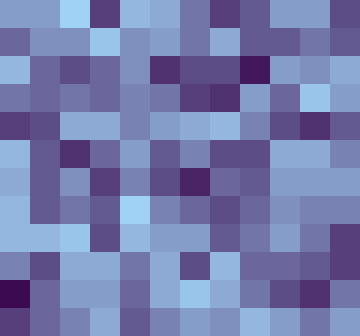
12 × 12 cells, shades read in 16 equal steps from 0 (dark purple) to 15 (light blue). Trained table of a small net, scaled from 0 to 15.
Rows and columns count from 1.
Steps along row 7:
down up down up down down up down up same same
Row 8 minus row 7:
1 0 -2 2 6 4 5 -2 1 -1 -2 -2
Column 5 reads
13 10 10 9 9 11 9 15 13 8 7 6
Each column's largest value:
13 13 15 14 15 12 14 13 13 12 14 12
